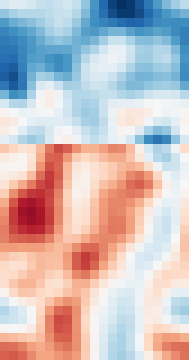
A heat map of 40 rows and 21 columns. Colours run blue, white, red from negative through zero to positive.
No lone cell stands out from its neighbours. The bottom part is higher, past a seam about 40% of the way down. There are no regular stripes. The middle left is the ninth with the highest average. The texture is blotchy.
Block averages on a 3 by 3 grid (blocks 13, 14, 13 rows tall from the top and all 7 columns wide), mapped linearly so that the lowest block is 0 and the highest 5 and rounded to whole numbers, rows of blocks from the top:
000 / 543 / 443
